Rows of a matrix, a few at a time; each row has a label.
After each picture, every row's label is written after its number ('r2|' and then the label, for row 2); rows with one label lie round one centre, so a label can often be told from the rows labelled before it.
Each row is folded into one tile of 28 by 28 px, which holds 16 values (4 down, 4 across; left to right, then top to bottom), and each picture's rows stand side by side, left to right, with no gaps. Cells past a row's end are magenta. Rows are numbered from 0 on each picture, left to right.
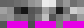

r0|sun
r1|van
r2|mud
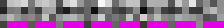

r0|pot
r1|van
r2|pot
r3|van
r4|van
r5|pot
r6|pot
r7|mud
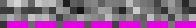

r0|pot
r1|pot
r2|sun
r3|mud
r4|van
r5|sun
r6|sun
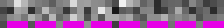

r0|van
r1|mud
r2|van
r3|mud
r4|pot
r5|sun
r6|sun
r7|sun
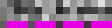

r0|sun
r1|van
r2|pot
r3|pot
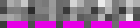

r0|pot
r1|mud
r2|van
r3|van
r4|van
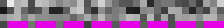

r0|pot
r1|pot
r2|mud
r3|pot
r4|sun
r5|sun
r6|sun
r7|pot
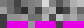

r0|sun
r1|van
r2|pot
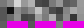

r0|van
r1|sun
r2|mud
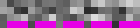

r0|sun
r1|sun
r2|mud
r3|pot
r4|van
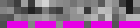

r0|sun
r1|pot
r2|mud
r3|mud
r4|sun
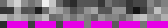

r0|pot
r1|van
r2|sun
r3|sun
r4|sun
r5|mud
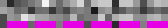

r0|sun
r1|pot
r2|van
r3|van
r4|pot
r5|pot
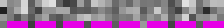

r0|mud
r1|van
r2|sun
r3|pot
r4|mud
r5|mud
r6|van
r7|van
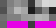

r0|mud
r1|pot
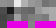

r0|van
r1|mud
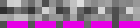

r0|pot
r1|mud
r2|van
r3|mud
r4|mud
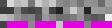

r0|pot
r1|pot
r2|mud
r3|mud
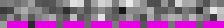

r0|mud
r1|sun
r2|van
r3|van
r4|van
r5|sun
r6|pot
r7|mud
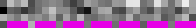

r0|pot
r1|mud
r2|sun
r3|mud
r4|van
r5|van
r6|van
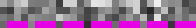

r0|van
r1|mud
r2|pot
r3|van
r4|van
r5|van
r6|sun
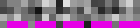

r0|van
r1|van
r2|pot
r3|sun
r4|pot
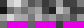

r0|pot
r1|sun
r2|sun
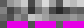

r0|van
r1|pot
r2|pot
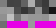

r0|sun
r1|sun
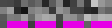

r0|sun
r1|sun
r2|sun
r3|pot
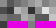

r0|mud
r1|mud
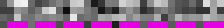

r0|van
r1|mud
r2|van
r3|sun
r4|pot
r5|van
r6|sun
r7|pot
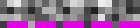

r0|pot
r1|mud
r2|van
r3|van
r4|sun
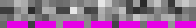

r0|van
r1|mud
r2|mud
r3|van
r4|sun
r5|pot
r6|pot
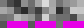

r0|sun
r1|van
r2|mud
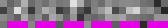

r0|mud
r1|mud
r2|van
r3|mud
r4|mud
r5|sun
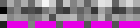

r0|pot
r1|van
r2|pot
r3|van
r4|pot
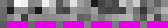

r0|van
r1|van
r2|van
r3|sun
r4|pot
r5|mud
